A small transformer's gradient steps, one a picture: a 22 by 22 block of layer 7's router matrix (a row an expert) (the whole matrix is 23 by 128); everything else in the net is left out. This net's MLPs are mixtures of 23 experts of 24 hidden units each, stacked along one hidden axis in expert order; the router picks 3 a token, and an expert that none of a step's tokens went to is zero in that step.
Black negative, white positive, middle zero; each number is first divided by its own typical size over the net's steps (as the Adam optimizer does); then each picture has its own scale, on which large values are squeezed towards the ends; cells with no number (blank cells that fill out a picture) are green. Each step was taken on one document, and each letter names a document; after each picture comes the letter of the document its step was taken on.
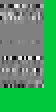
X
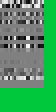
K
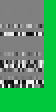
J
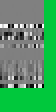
J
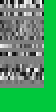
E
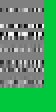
J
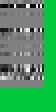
E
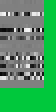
E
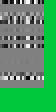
K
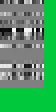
E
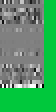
X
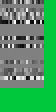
K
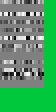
K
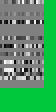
K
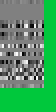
J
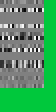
J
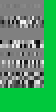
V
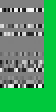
J
